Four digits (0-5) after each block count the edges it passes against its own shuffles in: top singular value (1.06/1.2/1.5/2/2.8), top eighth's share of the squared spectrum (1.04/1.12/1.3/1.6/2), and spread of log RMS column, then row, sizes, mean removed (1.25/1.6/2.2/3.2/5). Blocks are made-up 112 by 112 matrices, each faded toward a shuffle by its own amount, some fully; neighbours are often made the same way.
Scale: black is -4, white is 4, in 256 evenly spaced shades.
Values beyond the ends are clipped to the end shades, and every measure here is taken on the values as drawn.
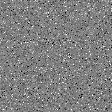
3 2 1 1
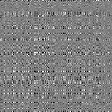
5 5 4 4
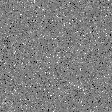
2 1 0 0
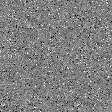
3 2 0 1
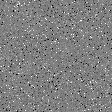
0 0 0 0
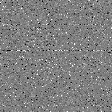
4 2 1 1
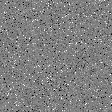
2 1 0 0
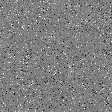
0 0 0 0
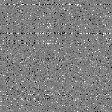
4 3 2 2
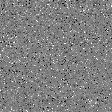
3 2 0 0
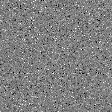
1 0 0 1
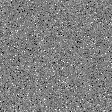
0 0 0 0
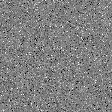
2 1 0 0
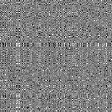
5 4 3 3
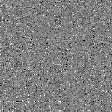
4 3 1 2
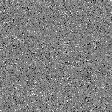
3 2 0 0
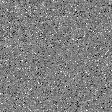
2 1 0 0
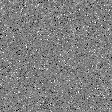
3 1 0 0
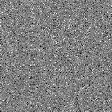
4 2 1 1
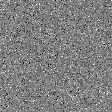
2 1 0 1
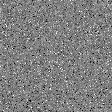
2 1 0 0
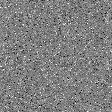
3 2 0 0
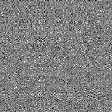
4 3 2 2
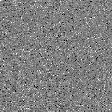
3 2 1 1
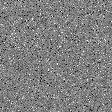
1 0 0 0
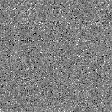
4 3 1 1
